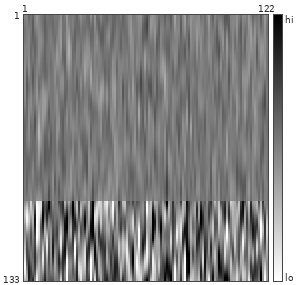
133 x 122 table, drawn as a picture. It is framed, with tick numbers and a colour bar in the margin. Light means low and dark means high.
Seam: horizontal, 70% of the way down, the top part calmer. Average level on the scale: 50%. Histogram: heavy tails on both sides. Mirror symmetry: none. Grain: streaks running down. Slope: none.
